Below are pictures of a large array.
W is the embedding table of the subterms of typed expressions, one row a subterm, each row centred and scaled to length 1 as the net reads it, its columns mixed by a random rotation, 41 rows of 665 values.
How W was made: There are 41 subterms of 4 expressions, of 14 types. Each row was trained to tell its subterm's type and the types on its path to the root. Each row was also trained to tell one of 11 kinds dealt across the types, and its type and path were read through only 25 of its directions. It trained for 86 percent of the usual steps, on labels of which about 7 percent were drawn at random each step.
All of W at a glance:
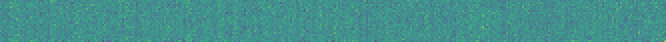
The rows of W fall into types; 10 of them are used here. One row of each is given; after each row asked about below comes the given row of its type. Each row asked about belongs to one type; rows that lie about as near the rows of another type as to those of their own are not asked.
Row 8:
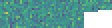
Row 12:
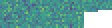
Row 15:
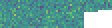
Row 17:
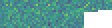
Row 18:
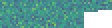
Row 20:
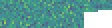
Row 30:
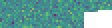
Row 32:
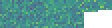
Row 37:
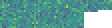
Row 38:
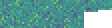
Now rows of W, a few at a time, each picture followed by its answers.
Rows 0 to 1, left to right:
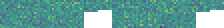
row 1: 38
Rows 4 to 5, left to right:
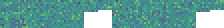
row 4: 8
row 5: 37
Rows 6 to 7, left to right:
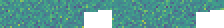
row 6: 17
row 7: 38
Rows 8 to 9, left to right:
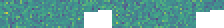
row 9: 20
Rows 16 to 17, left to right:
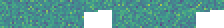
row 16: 30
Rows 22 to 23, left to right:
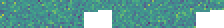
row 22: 32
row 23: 17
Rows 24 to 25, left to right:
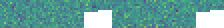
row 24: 20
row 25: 38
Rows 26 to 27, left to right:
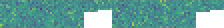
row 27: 20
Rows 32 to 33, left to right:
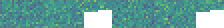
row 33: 32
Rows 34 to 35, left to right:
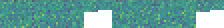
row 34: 8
